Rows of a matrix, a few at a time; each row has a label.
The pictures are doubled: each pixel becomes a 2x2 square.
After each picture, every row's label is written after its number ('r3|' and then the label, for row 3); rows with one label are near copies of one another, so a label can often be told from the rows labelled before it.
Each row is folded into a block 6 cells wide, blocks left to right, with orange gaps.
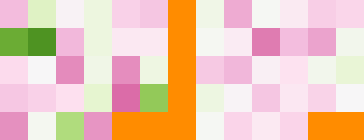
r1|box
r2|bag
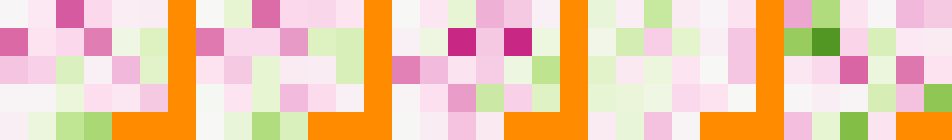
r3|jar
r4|jar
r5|bag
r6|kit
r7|box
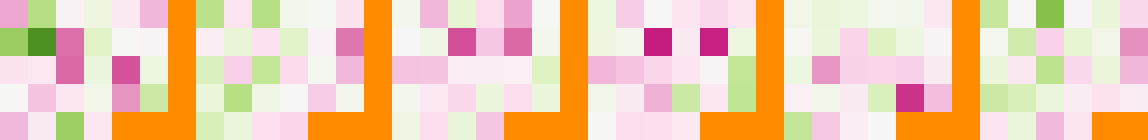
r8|box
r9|kit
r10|bag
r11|bag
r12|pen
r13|kit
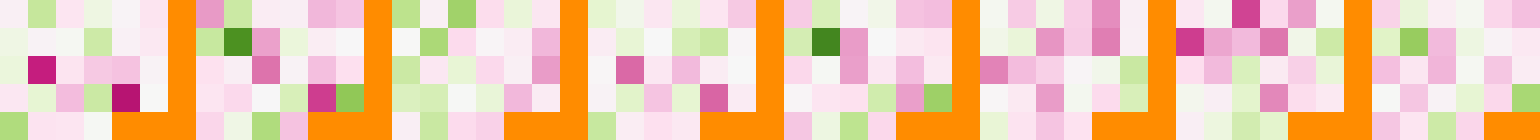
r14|pen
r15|box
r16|kit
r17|pen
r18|box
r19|bag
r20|jar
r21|box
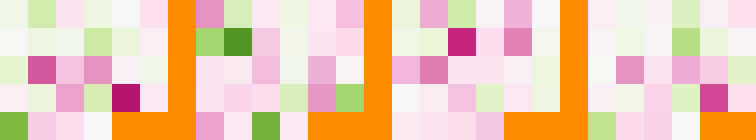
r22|pen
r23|box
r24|bag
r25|pen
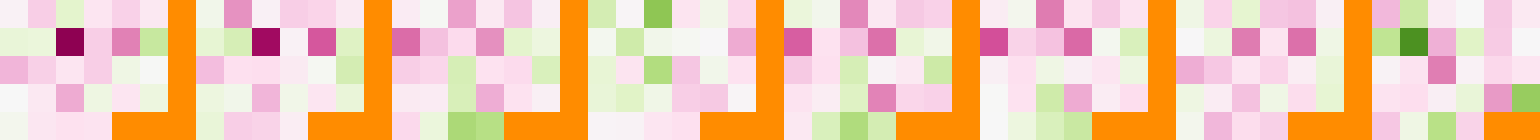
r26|bag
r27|bag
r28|jar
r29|kit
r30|jar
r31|jar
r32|bag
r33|box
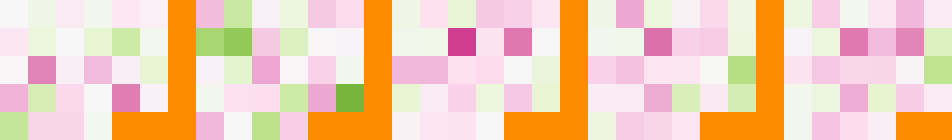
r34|pen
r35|box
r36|bag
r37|bag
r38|bag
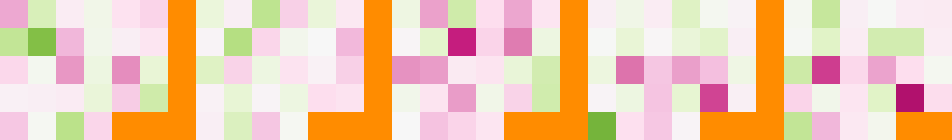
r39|box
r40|kit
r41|bag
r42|pen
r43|pen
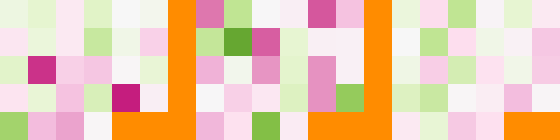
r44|pen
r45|box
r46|kit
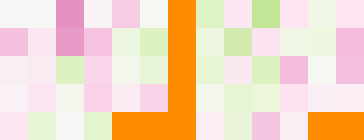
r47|jar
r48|kit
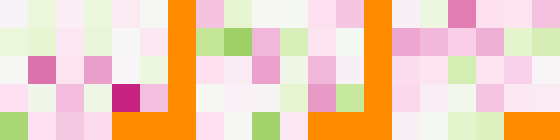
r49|pen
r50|box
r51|jar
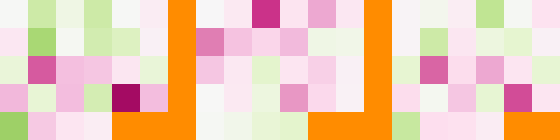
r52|pen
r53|jar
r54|pen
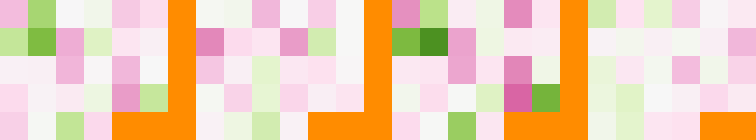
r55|box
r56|jar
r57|box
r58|kit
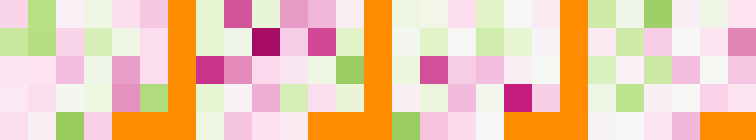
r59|box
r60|bag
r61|pen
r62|kit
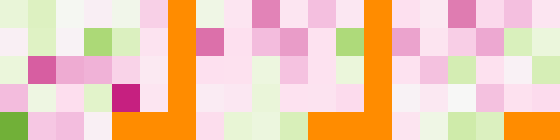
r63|pen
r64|jar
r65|jar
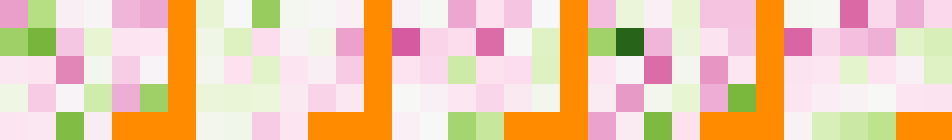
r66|box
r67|kit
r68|jar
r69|box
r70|jar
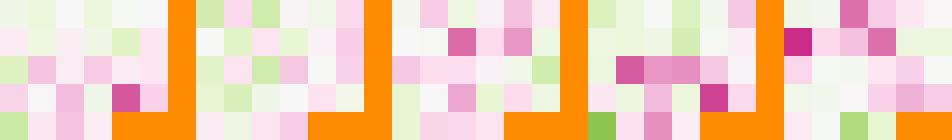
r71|pen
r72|kit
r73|bag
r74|pen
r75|jar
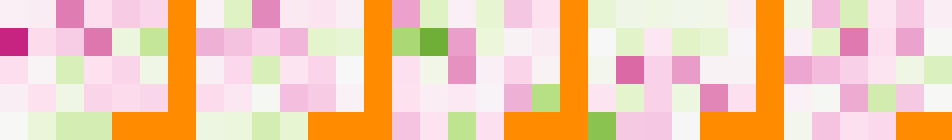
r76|jar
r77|jar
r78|box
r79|pen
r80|bag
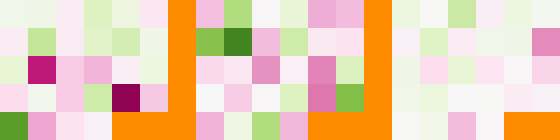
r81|pen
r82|box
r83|kit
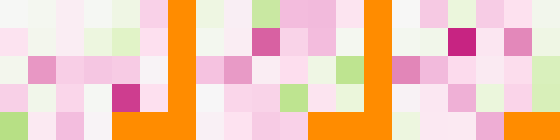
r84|pen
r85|bag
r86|bag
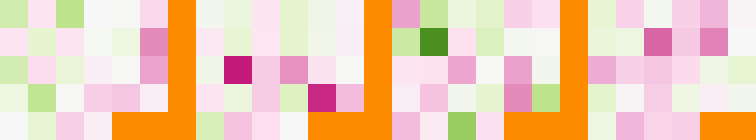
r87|kit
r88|pen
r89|box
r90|bag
